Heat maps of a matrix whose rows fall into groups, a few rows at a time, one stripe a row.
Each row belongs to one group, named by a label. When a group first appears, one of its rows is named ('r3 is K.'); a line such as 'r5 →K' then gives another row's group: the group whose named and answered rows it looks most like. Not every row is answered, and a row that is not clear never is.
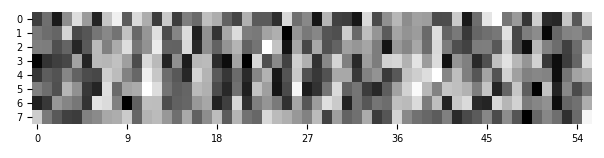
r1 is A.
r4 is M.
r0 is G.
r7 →A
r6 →M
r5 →M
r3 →M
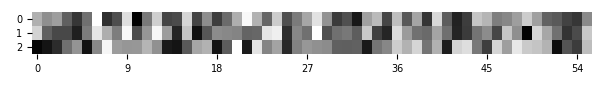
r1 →A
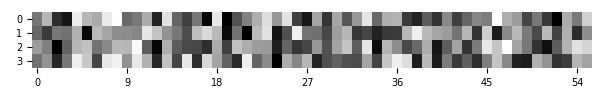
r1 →M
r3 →G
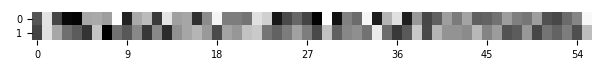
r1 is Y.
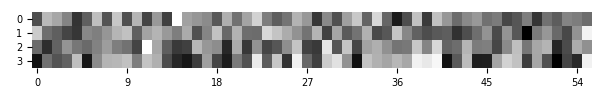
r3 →M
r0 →Y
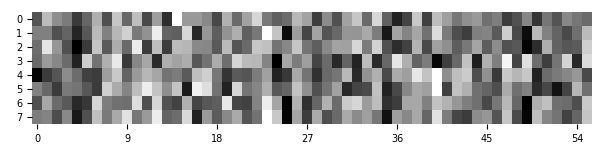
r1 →A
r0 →Y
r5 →M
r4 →M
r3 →G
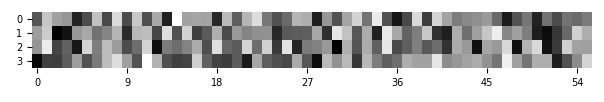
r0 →Y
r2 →G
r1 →G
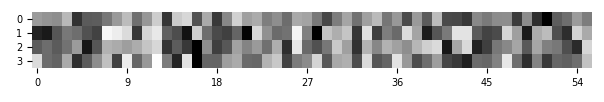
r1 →M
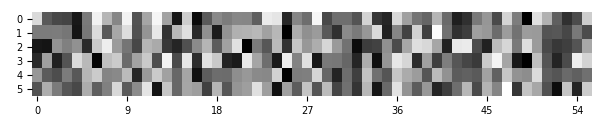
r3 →G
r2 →M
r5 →G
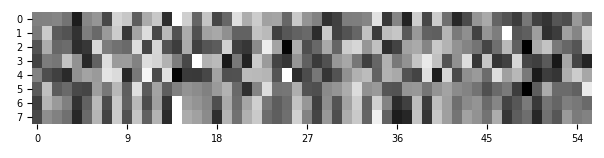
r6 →Y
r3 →M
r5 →Y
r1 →G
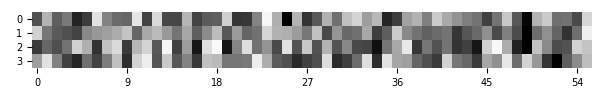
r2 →G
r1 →A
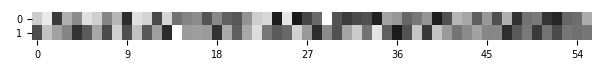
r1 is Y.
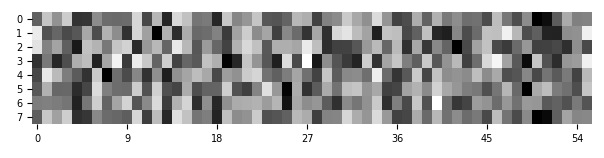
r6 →A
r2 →A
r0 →Y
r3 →G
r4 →Y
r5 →Y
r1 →G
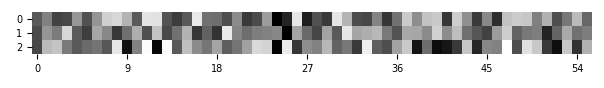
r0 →M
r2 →G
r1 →Y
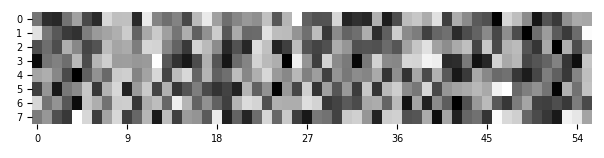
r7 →G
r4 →A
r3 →M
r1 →A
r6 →A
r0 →M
